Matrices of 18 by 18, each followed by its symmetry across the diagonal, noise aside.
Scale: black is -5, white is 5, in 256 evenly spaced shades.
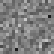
symmetric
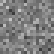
symmetric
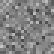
symmetric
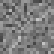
symmetric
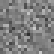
antisymmetric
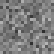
symmetric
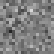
antisymmetric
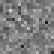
symmetric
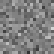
antisymmetric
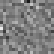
antisymmetric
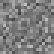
symmetric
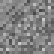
symmetric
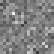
symmetric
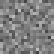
antisymmetric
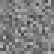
antisymmetric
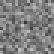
antisymmetric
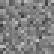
antisymmetric
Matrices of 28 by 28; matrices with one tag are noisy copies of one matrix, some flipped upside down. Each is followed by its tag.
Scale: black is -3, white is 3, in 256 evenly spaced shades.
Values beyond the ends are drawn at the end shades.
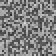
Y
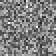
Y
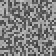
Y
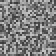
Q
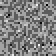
Y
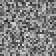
Q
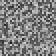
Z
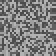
Q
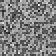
Q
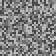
Z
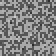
Z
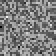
Q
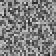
Y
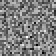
Z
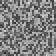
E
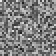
Z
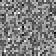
Z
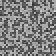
Z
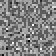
Y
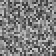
Y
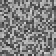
E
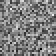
Q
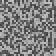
E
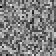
E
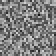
E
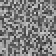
Y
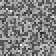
Z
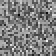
Y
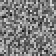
Y
